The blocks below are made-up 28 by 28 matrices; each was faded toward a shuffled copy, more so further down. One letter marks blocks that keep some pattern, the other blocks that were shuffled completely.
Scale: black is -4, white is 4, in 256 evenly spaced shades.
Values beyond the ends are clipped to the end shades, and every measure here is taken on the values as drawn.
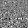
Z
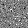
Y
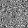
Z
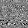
Z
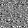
Z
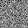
Y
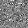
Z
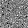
Y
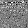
Z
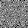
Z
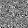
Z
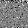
Z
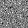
Y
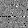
Z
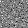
Y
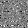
Z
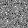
Y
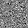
Y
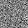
Y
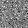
Y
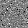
Y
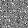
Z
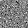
Y
